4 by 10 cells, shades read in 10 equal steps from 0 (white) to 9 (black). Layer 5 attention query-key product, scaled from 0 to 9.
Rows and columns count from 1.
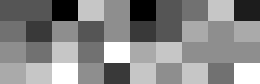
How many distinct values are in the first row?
6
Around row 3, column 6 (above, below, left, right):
7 2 0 2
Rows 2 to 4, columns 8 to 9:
3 4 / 4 4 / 2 5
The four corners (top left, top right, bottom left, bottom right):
6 8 3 0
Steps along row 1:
same up down up up down down down up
